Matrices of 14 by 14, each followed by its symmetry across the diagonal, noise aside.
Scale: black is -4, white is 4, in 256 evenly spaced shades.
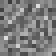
symmetric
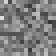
neither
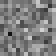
neither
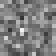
neither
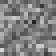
neither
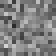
neither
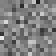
antisymmetric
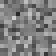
antisymmetric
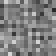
antisymmetric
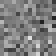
neither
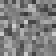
antisymmetric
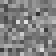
neither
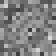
symmetric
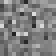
antisymmetric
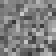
antisymmetric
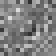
symmetric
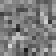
neither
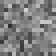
antisymmetric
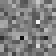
antisymmetric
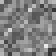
symmetric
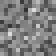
symmetric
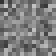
symmetric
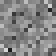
symmetric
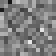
symmetric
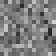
neither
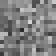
antisymmetric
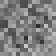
symmetric
